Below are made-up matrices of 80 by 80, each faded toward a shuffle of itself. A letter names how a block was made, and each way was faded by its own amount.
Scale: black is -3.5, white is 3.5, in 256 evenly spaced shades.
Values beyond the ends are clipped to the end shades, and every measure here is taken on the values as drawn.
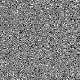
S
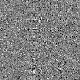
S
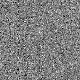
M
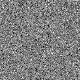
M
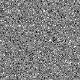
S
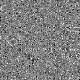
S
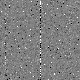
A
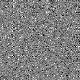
S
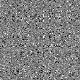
S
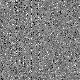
A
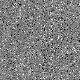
A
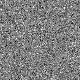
M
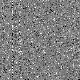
A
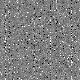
A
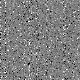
A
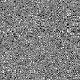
S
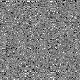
S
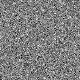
M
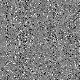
A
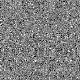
S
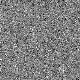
M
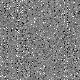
A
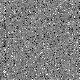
A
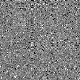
S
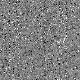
A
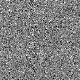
M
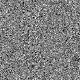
M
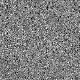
M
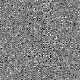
S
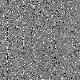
A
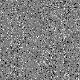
A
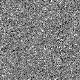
M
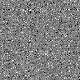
S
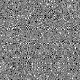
S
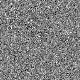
M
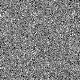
M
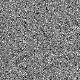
M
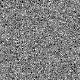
M
